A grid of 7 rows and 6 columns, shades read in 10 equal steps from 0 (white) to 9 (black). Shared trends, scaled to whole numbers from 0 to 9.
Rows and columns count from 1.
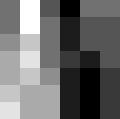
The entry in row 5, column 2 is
2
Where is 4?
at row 3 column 1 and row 5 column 3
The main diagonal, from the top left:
5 0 5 7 9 7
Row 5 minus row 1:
-2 2 -2 -1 4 2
